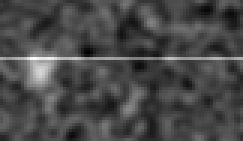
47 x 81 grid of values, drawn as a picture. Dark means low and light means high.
The middle left is the ninth with the highest average. On average the colour sits 30% of the way up the scale. One bump rises in the middle left. Row 20 stands out from the rest. Most values sit low, with a long tail of high ones.
